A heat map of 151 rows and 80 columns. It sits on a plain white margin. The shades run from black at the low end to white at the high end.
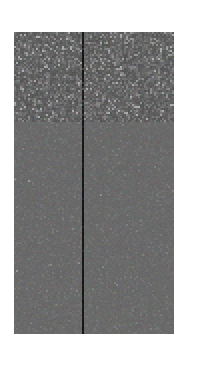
There are no regular stripes. The values are skewed, with a long tail toward low values. The bottom part is calmer, past a seam about 30% of the way down. Column 35 differs from the columns beside it. There is no overall slope.
